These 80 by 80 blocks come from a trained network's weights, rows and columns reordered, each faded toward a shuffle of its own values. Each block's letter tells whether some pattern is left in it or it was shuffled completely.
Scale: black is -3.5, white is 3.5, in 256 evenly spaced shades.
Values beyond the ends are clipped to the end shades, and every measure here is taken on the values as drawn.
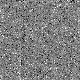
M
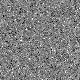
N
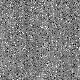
M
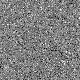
N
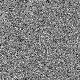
M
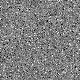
N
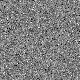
N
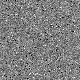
N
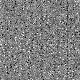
M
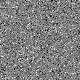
N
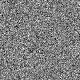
N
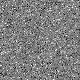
N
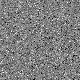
N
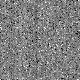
M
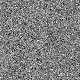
N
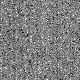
M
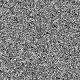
N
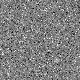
N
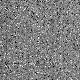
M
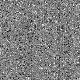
M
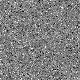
N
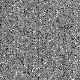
M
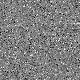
N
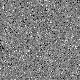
N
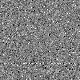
M
